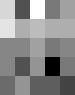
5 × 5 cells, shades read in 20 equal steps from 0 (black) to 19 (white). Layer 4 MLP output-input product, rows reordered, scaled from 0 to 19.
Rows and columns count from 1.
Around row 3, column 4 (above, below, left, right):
13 0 12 10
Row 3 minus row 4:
0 4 1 9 1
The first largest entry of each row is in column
3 1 3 3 2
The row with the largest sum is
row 2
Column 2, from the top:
6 13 10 6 11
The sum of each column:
61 46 63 38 49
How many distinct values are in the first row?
5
